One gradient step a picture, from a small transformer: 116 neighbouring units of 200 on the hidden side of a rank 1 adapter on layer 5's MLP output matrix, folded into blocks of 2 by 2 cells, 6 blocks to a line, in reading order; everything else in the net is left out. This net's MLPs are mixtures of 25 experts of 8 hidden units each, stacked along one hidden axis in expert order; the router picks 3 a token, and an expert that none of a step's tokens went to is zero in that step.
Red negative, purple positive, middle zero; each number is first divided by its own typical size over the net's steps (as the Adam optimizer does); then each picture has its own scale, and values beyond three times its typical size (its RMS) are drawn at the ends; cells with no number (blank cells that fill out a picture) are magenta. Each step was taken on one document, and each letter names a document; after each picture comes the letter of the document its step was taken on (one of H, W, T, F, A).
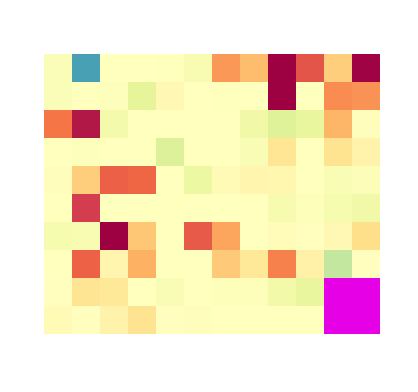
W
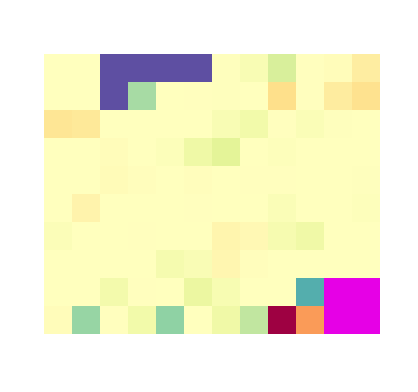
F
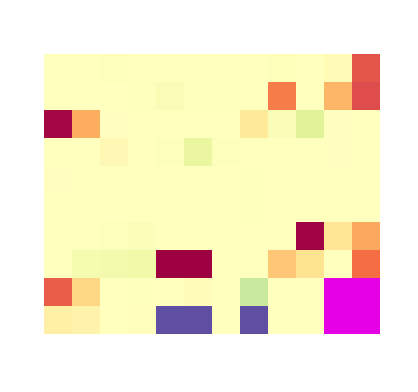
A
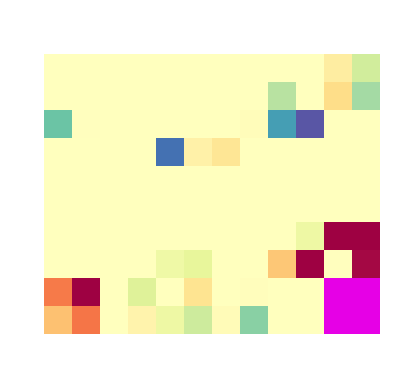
A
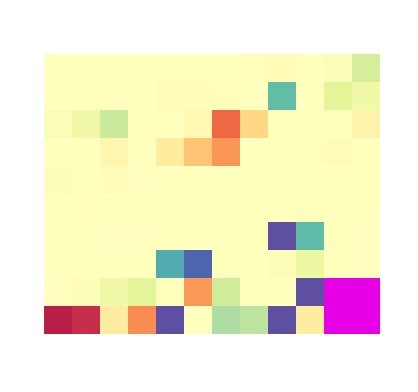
F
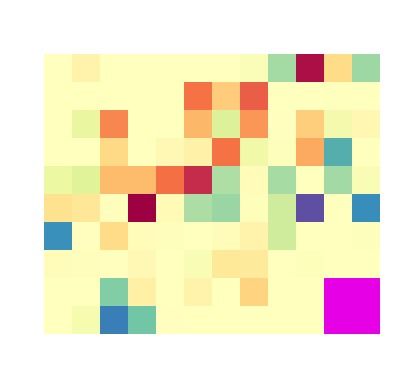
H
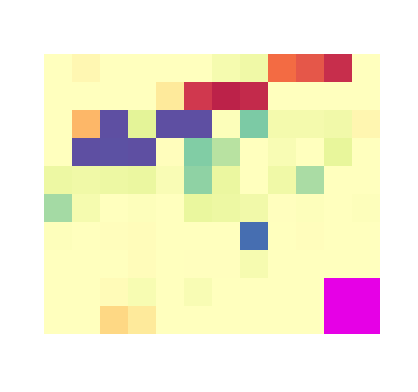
H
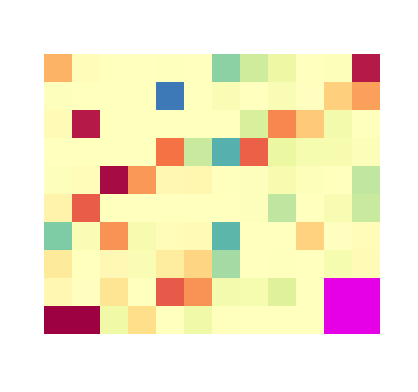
W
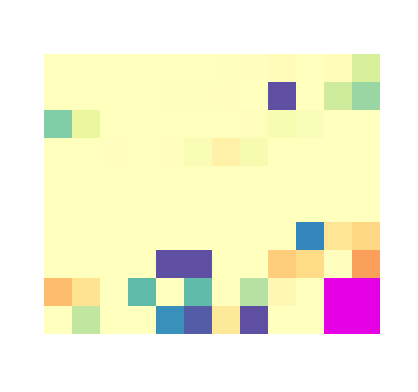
A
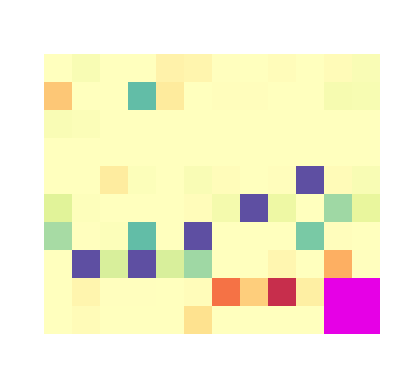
W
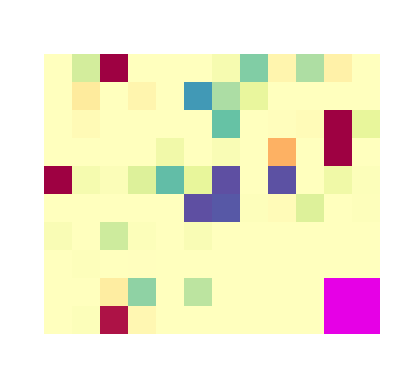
H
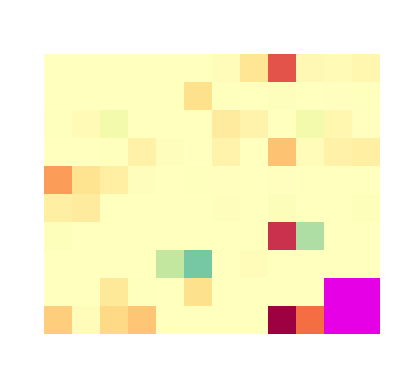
F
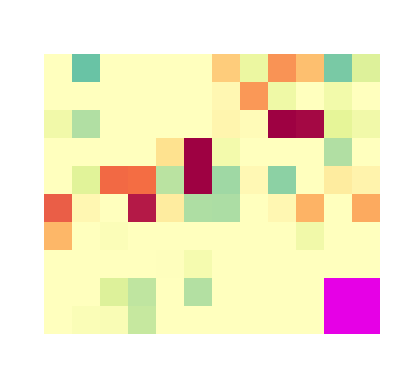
H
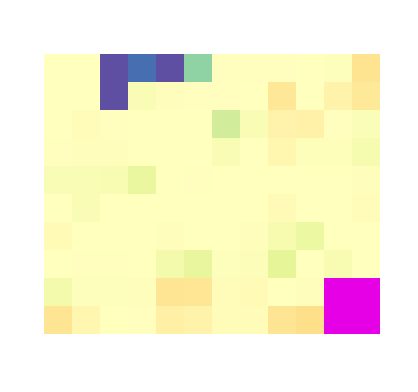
F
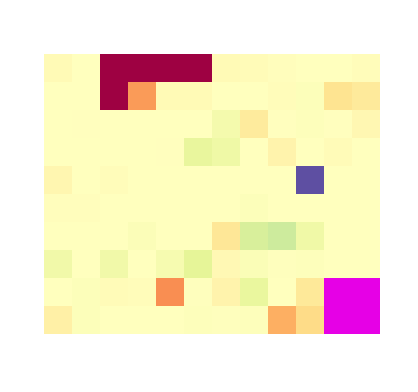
F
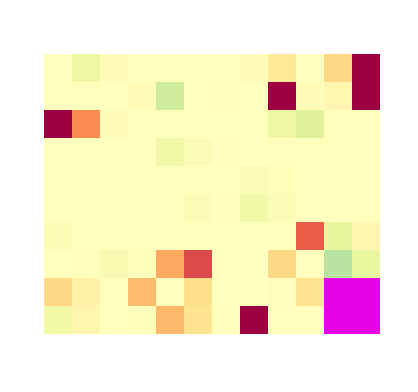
A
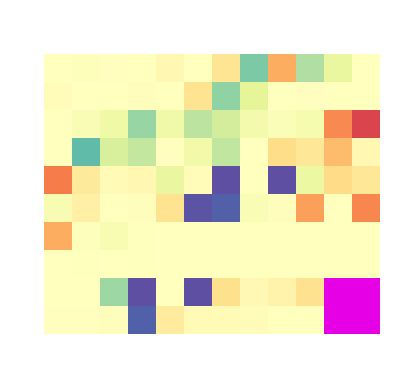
H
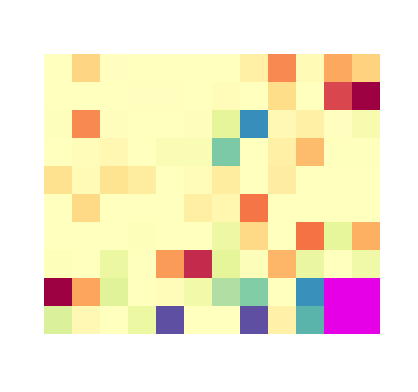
F
